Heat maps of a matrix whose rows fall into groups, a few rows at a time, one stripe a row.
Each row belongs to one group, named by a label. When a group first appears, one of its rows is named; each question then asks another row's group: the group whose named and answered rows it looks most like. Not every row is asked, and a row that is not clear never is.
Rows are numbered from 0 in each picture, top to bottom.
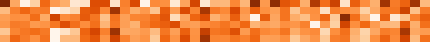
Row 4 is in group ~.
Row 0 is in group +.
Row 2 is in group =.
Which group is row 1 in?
~
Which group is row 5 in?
~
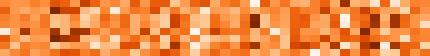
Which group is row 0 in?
=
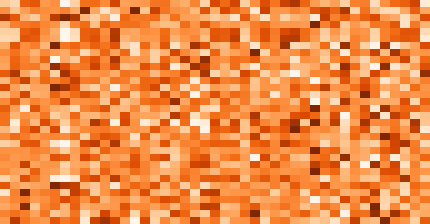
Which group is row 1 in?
=
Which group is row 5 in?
~
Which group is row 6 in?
=
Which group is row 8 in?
~
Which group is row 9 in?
=
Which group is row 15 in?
+
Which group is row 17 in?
+
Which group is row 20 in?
~
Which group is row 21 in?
+
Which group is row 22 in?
=
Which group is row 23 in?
+
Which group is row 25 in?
~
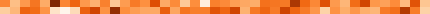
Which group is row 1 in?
~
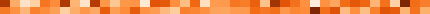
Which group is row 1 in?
+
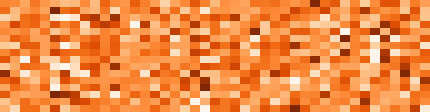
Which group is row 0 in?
+
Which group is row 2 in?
~
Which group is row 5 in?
=
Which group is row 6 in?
~
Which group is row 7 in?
=
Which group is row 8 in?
+
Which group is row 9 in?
~
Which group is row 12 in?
~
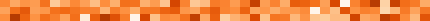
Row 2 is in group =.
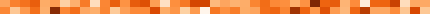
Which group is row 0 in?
+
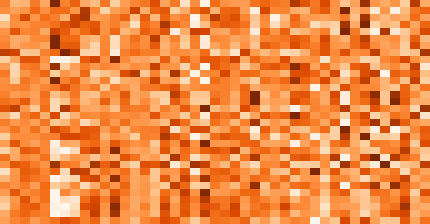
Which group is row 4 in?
=
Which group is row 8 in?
~
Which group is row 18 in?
=
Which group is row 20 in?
~
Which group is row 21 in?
~
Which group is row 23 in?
=
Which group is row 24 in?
+
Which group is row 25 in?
~
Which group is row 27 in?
~
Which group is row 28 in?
~
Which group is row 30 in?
~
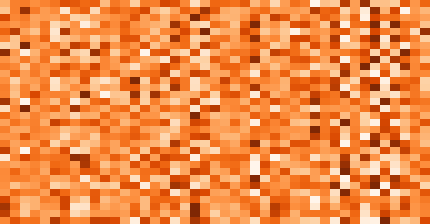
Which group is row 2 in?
+
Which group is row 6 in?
+
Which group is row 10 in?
=
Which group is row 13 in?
=
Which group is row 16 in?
+
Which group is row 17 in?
=
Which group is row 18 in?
+
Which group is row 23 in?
=
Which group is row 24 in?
=
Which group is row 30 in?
+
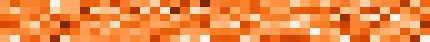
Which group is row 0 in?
~
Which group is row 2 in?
=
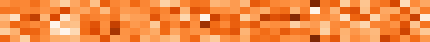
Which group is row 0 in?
+
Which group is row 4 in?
~
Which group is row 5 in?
+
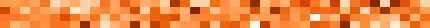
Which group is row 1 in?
+
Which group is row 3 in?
=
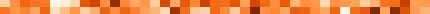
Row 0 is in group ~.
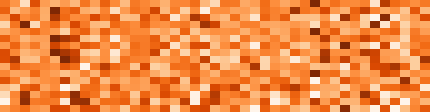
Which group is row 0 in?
+
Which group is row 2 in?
=
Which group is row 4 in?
+
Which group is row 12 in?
~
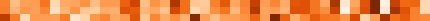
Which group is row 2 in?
+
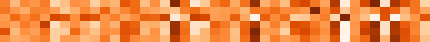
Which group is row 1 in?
+
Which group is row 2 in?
=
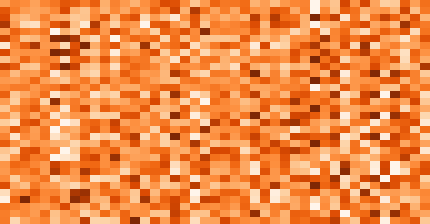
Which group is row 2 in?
+
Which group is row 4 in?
~
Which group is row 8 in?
+
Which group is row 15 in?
+
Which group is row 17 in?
~
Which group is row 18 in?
~
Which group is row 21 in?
~
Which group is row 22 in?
~
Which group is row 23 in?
=
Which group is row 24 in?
=
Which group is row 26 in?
+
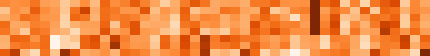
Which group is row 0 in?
+
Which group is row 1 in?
+
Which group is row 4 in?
+
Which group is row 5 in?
~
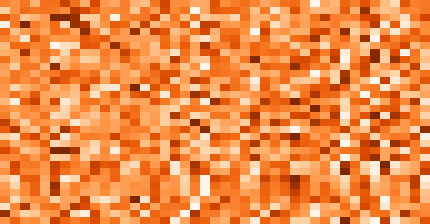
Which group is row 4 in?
=
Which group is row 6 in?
~
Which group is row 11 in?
=
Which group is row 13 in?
+
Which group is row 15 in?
+
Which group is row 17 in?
+
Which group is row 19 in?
~
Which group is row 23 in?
=
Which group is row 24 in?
=
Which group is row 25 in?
~
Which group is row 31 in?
=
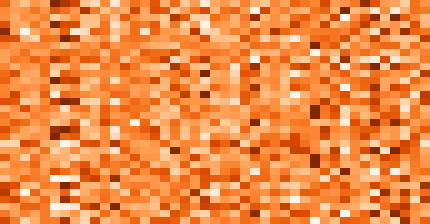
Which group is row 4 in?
+
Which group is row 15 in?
+
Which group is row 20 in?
~
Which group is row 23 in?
+
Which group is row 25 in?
~
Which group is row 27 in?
+
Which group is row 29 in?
~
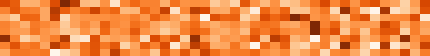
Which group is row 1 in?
=
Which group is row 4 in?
+
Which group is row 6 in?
=
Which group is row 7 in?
~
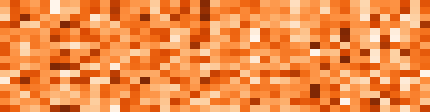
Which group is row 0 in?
~
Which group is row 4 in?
=
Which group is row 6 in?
+
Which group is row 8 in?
=
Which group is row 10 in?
~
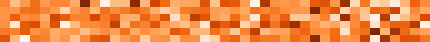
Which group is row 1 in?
+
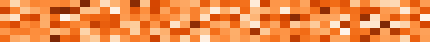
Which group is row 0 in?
=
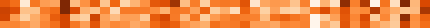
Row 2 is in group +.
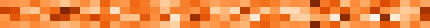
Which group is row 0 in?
+
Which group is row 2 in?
=
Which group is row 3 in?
+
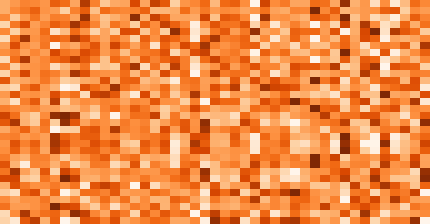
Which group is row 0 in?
=
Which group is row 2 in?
=
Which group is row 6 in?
~
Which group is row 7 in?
=
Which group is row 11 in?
+
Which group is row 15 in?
+
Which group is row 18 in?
~
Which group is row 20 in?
=
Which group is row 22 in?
+
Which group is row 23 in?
+
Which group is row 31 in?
~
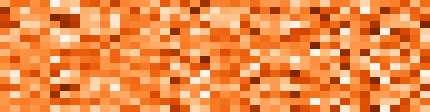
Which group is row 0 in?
~
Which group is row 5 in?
~
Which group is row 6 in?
+
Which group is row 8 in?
~
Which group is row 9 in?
=
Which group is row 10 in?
~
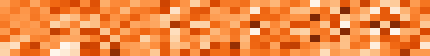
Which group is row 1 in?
=
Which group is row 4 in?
=
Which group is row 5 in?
+
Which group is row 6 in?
~
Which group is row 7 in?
~
